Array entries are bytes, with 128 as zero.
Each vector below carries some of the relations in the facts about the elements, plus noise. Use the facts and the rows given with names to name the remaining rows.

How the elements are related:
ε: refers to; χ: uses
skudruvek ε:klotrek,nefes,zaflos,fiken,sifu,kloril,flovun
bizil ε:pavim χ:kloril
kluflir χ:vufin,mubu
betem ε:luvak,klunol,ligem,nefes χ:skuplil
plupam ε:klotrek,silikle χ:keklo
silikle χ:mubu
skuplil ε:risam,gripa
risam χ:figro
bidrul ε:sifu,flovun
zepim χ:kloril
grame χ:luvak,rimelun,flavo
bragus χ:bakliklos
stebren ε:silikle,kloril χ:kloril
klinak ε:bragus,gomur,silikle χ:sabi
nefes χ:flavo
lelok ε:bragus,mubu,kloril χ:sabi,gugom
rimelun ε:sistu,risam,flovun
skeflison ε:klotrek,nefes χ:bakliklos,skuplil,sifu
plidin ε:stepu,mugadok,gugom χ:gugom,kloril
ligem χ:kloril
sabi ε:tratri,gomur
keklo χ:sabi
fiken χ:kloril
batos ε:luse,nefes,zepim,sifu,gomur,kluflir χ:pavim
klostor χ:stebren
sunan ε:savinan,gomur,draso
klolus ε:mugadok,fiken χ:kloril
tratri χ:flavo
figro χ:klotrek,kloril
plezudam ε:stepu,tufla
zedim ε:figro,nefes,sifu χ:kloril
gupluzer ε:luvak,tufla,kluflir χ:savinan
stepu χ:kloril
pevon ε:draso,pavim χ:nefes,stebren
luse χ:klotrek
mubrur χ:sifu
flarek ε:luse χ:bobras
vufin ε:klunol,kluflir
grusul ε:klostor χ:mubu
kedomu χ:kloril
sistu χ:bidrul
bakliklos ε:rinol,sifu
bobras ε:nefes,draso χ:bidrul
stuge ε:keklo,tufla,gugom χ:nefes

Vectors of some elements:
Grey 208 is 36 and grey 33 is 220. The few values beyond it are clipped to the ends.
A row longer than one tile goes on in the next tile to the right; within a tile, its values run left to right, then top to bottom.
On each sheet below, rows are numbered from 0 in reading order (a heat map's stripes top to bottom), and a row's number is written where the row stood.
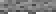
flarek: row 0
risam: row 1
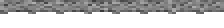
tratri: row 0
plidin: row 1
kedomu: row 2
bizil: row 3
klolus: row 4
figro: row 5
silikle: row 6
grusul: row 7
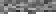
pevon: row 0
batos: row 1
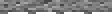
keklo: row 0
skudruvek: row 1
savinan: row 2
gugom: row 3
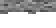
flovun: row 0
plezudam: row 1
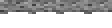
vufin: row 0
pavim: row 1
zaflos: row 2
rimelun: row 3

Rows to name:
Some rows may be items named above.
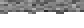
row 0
fiken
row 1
sunan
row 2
bidrul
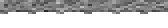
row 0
gomur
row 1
sunan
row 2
stebren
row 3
skuplil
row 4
plupam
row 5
stuge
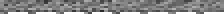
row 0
draso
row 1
zedim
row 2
bizil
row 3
bobras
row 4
sistu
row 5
betem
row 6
skeflison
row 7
mubu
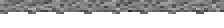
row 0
klotrek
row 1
nefes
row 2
mubu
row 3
kluflir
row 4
sunan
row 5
kluflir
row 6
lelok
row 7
bidrul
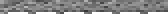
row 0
plupam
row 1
klolus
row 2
sistu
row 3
gupluzer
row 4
klostor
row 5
luse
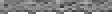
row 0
bragus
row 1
fiken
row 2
klinak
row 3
kloril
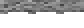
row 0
lelok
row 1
tufla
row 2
mubrur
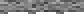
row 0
stepu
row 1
sabi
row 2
plezudam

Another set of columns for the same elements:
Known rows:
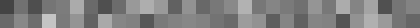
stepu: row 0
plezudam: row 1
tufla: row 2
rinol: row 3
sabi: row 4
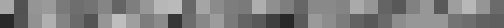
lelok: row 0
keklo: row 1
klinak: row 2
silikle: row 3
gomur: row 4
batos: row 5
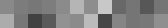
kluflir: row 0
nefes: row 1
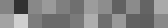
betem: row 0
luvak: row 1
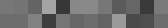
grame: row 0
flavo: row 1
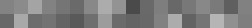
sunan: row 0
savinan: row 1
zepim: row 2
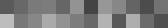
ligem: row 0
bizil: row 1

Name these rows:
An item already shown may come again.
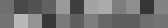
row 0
skuplil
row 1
tratri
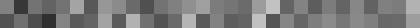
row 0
grusul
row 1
bizil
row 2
sunan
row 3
nefes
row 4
tufla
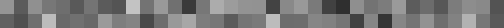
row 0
stebren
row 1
stuge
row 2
gupluzer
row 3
skeflison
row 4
sistu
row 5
zedim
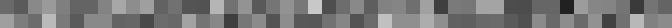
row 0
zedim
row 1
bobras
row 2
stuge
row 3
bidrul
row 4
fiken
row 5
vufin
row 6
klostor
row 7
klotrek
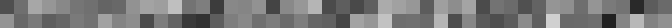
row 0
flarek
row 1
plezudam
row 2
mubu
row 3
skudruvek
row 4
plidin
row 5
pevon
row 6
klolus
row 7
kloril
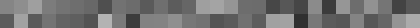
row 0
sunan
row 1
mubrur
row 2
flarek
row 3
skuplil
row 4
bragus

